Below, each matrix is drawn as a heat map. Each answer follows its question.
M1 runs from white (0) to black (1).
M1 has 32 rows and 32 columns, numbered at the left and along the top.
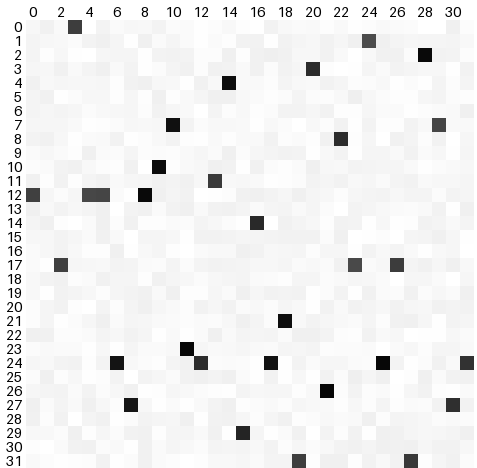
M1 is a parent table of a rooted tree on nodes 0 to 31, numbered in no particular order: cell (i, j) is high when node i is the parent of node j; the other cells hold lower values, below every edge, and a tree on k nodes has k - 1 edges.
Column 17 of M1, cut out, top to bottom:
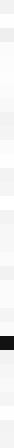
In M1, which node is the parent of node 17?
24
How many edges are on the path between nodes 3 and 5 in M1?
3
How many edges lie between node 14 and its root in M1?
4
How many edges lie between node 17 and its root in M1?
2
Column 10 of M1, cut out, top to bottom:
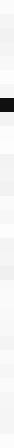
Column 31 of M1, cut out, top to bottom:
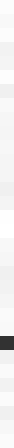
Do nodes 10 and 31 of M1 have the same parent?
no
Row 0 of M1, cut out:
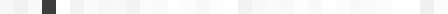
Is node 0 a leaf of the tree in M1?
no
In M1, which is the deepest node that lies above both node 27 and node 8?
24
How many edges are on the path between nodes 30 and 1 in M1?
4
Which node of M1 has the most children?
24
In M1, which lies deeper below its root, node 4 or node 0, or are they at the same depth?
the same depth
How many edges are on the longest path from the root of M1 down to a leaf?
6
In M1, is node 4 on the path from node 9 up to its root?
no
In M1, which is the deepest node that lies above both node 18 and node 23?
17
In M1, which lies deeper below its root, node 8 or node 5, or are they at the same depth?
the same depth
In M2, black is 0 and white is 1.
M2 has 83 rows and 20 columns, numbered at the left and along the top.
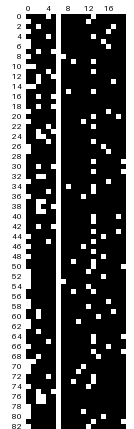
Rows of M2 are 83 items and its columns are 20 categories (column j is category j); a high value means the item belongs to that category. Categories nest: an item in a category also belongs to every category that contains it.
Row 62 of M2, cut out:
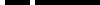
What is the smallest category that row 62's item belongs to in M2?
0
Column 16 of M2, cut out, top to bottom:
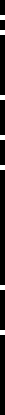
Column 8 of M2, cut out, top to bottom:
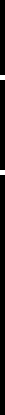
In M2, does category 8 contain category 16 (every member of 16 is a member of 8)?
no
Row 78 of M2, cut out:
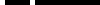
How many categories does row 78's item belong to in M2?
2
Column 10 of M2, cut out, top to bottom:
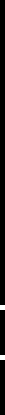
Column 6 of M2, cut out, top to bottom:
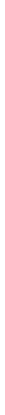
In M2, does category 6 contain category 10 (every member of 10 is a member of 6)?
yes
